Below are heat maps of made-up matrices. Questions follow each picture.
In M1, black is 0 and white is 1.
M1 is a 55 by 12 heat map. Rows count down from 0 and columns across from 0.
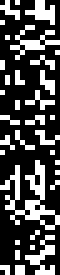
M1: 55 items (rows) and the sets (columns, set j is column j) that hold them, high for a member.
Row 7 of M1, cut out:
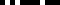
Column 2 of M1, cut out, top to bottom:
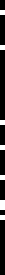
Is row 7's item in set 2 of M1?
no
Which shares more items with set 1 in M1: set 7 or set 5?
set 7
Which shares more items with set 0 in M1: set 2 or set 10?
set 10
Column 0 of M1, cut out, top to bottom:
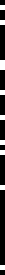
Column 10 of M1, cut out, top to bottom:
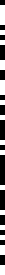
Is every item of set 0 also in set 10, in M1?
yes
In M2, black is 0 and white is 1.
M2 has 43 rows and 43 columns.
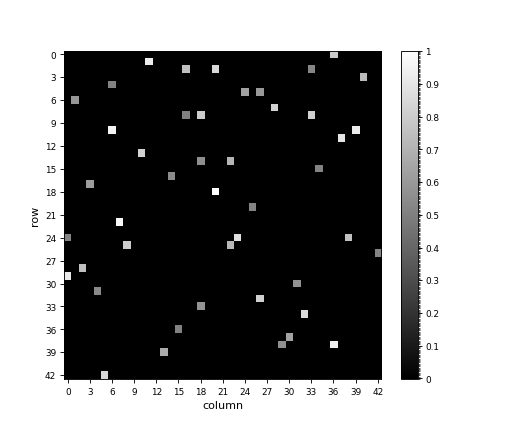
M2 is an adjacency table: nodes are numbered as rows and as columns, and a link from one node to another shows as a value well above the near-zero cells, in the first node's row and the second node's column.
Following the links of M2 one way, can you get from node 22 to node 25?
yes
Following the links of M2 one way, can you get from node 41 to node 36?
no
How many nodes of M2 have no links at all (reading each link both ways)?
7
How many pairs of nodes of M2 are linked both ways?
0
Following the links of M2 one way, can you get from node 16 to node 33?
yes
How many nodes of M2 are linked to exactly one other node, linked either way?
3
